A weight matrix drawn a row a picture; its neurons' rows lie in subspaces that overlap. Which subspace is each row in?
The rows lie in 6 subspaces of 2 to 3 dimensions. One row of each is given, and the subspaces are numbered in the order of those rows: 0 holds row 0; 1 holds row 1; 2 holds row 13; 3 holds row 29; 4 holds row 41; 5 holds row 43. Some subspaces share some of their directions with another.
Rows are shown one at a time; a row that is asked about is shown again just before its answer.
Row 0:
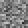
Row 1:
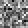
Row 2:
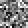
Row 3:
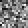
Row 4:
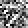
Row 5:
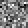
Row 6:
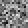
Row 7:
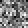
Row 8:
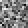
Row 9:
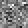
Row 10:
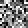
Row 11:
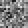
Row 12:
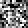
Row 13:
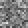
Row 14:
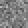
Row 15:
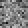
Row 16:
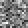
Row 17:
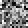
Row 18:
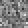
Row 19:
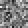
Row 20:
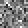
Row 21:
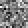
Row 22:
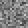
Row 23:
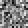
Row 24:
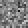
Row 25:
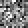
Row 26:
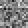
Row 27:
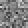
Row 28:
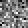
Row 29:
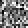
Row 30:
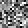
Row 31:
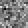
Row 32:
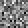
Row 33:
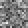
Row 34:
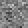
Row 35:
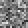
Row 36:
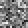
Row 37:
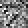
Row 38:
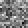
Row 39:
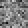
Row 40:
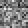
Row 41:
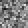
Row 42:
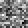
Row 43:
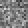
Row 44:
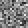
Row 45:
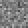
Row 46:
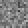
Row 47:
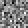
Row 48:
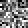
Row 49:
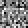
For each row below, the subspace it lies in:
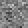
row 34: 5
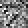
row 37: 0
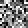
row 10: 1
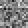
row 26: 1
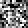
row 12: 5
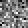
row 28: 4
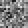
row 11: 3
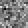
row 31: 4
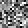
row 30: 5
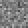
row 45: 2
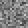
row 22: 5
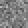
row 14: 1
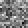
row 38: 0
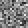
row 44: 5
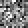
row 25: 3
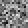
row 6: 0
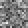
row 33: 2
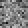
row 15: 2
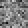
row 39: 2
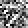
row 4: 0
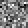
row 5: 5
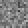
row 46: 2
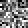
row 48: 4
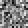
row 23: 3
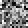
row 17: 3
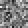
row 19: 3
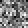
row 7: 0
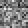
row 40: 1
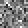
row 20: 1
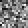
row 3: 4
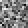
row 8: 4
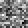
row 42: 0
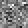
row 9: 5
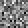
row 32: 3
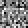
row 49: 3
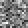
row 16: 2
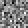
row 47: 3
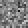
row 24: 2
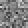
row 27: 4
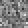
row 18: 0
